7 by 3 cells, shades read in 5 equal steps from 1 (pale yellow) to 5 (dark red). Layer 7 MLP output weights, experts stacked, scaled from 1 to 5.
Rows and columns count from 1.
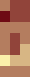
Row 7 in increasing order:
3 3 3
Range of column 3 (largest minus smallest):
2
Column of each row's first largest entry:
2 1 1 2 2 2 1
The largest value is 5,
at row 2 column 1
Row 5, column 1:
3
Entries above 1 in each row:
3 3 3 3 3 2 3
